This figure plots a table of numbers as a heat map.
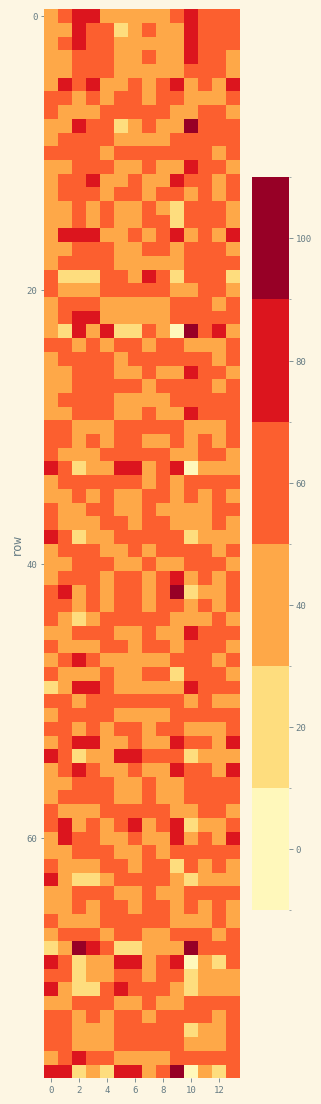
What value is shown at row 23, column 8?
40
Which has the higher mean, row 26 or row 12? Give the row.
12
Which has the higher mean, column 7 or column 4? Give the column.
4
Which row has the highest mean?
16
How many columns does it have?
14
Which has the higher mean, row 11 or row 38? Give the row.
11
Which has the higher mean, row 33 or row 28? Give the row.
28
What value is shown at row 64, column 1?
40
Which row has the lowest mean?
63
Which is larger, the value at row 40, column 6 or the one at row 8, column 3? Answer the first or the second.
the second
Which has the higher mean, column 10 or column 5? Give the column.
10
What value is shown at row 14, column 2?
60
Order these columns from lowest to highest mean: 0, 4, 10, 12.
0, 12, 4, 10
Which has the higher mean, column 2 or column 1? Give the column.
2
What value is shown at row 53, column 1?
60
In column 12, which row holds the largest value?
23
